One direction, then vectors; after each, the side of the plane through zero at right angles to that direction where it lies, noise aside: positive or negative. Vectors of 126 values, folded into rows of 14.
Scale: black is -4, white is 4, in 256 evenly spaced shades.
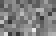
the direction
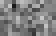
negative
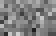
negative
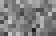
negative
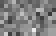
positive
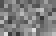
positive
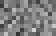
positive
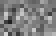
positive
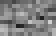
positive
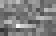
negative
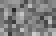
positive
